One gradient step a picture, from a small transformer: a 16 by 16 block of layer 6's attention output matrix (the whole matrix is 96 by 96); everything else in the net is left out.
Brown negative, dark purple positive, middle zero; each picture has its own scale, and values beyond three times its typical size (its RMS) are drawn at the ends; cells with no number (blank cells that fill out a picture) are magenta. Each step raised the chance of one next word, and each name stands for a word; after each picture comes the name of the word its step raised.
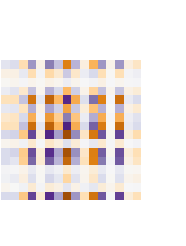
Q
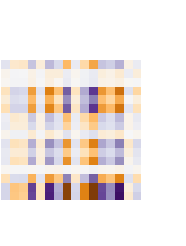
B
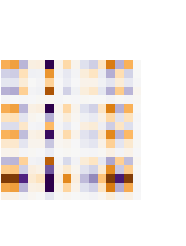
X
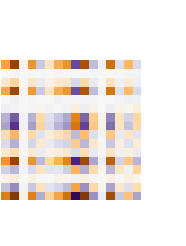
Q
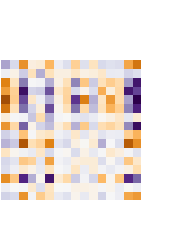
B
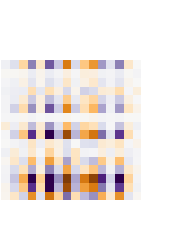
X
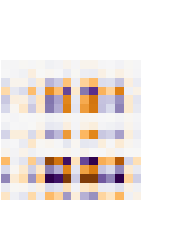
X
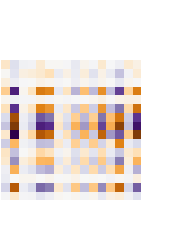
Q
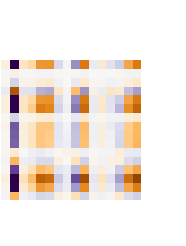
X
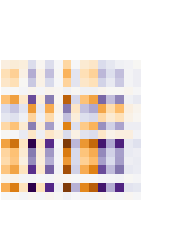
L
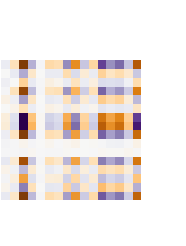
Q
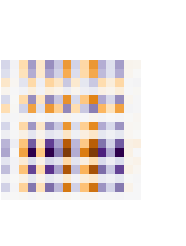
L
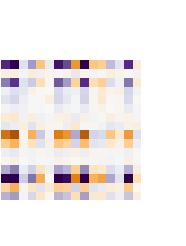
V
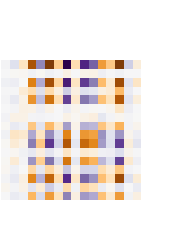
V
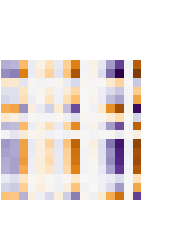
L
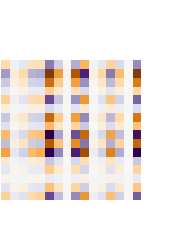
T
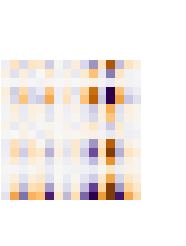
B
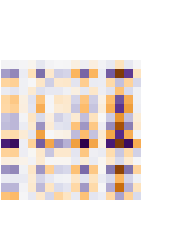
T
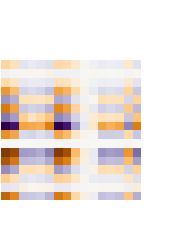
Q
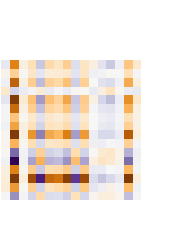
X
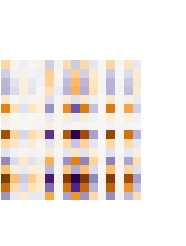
X
